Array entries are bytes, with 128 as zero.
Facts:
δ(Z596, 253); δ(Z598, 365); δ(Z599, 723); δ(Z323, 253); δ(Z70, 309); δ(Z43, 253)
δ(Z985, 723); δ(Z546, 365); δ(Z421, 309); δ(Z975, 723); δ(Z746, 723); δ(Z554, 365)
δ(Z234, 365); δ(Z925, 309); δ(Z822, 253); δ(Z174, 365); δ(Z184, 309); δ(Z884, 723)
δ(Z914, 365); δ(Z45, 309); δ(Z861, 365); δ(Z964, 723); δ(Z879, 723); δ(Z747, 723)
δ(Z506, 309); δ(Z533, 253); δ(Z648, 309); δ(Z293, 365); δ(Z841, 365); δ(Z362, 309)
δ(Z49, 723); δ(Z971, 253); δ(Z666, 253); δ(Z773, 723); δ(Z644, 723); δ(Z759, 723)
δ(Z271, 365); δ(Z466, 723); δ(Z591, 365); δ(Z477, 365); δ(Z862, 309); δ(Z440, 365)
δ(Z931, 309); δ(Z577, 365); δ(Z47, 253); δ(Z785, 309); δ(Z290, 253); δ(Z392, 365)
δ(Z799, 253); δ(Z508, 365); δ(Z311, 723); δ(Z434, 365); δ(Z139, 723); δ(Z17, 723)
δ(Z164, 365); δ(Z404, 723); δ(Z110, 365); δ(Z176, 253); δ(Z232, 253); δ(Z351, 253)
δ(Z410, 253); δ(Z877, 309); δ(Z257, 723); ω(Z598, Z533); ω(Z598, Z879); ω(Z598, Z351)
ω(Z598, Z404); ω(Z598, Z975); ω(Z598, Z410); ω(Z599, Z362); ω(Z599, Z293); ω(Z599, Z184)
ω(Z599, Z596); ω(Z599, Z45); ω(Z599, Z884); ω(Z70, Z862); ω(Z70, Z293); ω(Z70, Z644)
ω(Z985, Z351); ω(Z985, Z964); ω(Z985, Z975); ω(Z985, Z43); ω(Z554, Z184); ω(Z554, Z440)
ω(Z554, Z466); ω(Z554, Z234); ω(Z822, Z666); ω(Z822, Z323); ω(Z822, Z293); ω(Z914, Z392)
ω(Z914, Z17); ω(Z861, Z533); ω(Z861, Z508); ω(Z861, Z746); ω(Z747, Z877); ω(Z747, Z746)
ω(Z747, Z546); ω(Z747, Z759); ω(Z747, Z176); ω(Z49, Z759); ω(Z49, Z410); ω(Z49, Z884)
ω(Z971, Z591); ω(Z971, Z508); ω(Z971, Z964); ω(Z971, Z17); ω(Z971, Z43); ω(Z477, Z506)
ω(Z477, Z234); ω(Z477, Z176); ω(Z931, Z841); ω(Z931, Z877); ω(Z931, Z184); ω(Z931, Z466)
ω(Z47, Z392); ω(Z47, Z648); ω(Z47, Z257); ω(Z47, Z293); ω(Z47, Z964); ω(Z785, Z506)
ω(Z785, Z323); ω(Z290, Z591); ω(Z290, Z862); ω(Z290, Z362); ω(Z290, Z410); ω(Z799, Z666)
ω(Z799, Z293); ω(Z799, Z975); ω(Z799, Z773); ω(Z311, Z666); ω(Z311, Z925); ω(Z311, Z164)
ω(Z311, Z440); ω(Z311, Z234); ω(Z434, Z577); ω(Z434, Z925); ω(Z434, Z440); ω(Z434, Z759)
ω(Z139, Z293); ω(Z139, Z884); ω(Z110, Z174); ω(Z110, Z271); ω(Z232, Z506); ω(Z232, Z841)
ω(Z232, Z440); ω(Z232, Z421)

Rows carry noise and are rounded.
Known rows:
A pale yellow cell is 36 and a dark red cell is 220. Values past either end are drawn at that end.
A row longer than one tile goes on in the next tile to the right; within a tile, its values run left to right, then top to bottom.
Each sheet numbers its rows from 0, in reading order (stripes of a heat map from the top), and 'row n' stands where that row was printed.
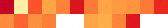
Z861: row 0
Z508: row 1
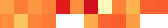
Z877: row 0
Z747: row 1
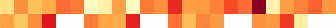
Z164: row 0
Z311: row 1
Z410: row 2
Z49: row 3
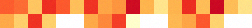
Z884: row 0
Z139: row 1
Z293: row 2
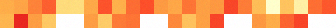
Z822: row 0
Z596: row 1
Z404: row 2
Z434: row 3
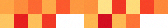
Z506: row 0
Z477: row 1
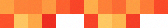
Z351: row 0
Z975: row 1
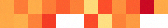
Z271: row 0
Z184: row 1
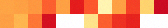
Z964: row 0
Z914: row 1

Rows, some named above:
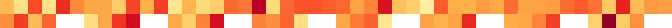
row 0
Z232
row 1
Z392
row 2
Z925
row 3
Z290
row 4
Z70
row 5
Z666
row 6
Z746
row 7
Z785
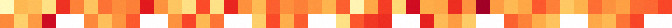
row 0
Z440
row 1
Z841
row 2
Z232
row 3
Z323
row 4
Z914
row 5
Z931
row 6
Z799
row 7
Z591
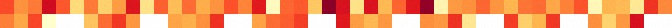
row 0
Z599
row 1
Z47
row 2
Z421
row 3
Z971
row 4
Z598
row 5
Z49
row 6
Z975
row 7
Z440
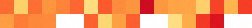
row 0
Z110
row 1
Z466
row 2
Z392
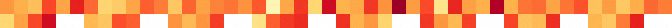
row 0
Z17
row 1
Z759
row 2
Z773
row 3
Z914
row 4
Z931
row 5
Z985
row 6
Z975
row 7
Z577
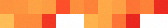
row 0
Z176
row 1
Z508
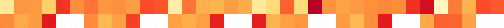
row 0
Z234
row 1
Z533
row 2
Z666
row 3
Z554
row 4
Z43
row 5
Z747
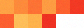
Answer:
Z351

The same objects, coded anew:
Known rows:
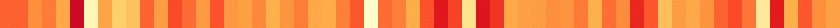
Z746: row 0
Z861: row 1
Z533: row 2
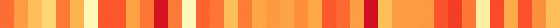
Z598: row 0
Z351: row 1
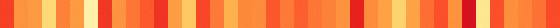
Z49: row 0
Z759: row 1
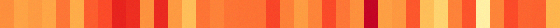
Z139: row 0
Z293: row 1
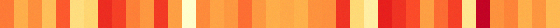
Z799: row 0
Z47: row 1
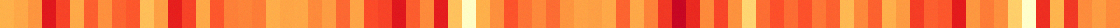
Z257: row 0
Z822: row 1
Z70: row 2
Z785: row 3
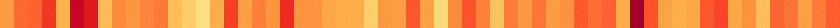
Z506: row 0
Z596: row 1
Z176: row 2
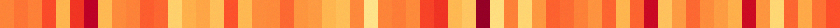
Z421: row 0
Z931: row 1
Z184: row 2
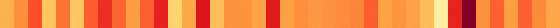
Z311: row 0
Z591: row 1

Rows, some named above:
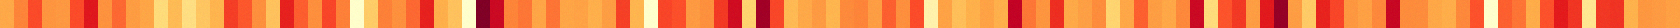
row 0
Z323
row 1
Z110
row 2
Z971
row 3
Z508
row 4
Z747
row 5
Z861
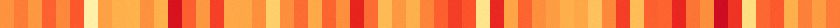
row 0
Z508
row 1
Z533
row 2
Z985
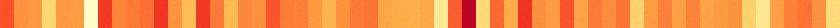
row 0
Z49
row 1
Z410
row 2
Z773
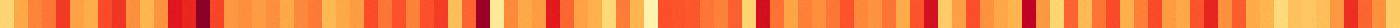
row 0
Z914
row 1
Z554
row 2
Z290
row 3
Z184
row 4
Z323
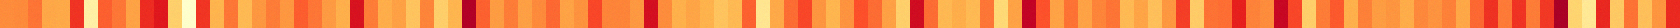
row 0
Z477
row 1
Z877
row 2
Z666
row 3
Z877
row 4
Z985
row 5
Z232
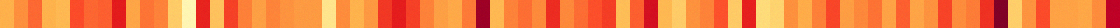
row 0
Z785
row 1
Z599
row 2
Z440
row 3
Z434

